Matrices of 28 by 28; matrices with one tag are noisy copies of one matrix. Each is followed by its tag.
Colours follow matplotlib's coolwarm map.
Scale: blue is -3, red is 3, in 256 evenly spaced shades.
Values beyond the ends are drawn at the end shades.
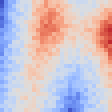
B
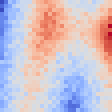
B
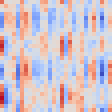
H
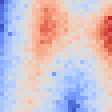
B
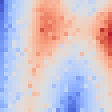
B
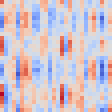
H
